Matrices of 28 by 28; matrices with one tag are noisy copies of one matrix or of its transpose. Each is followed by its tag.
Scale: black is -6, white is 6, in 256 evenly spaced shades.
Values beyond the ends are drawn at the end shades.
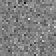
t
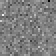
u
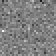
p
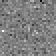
p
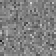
p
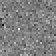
t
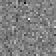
t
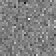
t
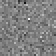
t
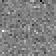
p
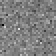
t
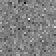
t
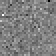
u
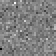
u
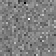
t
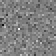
t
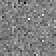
t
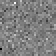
u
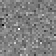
t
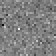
t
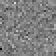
u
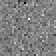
t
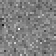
t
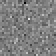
t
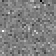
p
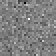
t
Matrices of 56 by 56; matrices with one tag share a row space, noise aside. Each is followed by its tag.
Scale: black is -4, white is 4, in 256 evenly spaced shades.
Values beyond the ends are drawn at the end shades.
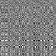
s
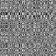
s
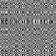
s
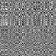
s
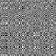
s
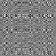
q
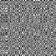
s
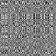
s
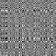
s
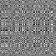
s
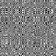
s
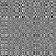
s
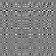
q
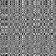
s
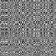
s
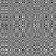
s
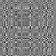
q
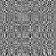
q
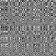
s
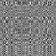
q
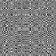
q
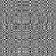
q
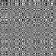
s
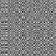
s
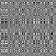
s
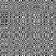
s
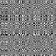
s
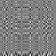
q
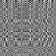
q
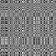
s
